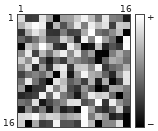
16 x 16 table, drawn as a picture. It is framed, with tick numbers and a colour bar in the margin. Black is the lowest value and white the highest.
Slope: none. Seam: none. Grain: fine. Mirror symmetry: none. Histogram: flat.
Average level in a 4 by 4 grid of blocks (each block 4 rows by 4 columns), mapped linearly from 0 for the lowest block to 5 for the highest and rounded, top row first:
4152 | 4221 | 0221 | 2230
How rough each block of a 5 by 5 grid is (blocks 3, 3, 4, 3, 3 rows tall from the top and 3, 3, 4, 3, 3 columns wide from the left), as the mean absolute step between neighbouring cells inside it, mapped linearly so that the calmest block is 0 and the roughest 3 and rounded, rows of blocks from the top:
1 2 0 0 1
1 1 3 2 1
1 2 1 1 0
0 3 1 2 1
2 1 1 1 2
